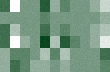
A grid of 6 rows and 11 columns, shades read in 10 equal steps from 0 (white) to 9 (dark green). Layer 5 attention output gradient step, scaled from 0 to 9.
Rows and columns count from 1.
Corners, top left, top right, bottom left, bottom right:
7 2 4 6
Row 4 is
7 0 4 5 9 3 8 6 5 4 1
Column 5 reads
8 6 7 9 3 4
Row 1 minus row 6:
3 -7 -1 1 4 -1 2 0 0 -1 -4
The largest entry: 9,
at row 4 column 5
